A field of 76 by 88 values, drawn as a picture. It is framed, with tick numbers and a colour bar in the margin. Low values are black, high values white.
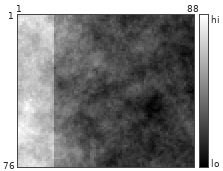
Values rise toward the left. The left part is higher, up to a seam about 20% of the way across. On average the colour sits 40% of the way up the scale.
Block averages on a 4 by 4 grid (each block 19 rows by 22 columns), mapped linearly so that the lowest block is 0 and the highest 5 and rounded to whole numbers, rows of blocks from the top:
5 2 1 0 | 4 2 1 0 | 5 1 0 0 | 5 2 0 0
